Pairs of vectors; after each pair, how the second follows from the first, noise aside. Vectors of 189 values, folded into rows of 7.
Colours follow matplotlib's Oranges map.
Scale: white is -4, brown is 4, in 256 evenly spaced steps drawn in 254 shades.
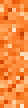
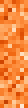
copied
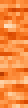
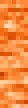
copied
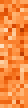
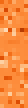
partly zeroed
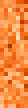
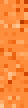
partly zeroed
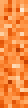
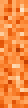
copied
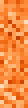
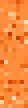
partly zeroed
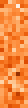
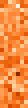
copied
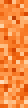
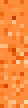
partly zeroed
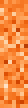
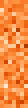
copied
